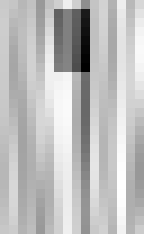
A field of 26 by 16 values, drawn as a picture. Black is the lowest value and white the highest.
Values change most from cell to cell in the top middle. The values are skewed, with a long tail toward low values. Streaks run downward. An odd patch, lower than its surroundings, sits in the top middle. The ninth with the lowest average is the top middle.
